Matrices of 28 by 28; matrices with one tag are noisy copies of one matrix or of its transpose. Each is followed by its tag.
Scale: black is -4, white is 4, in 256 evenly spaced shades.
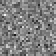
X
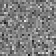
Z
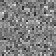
X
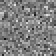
X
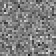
Z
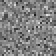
X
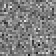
Z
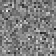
Z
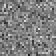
Z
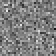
Z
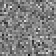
Z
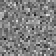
X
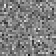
Z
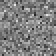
X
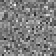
X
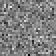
Z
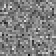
Z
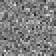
X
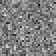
X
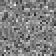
X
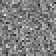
X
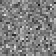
X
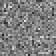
Z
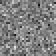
X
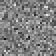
X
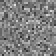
X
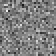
Z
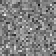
X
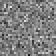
Z
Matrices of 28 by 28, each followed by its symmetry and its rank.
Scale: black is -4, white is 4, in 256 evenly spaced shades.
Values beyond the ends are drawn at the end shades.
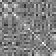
symmetric, rank five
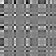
symmetric, rank one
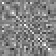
symmetric, rank five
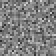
antisymmetric, full rank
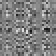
neither, rank three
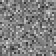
antisymmetric, full rank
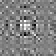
symmetric, rank three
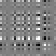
symmetric, rank one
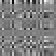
neither, rank two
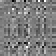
neither, rank three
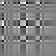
symmetric, rank one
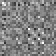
symmetric, rank three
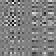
neither, rank two
